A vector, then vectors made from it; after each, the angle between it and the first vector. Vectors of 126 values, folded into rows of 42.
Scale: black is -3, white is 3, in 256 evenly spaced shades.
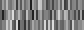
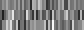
nearly parallel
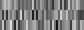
partly aligned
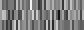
nearly opposite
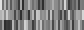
partly opposed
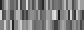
orthogonal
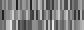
nearly parallel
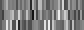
nearly parallel
